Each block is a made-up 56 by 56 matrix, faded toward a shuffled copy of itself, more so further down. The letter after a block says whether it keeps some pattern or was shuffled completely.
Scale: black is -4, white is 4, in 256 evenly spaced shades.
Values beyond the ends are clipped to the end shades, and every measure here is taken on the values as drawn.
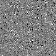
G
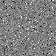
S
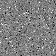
S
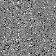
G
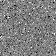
S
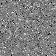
S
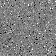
S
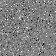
S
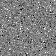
S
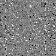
G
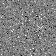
S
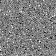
S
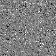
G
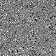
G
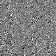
G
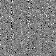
G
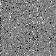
G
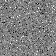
S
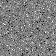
S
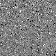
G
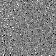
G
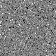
S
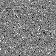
S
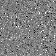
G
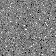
S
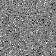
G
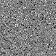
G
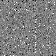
G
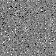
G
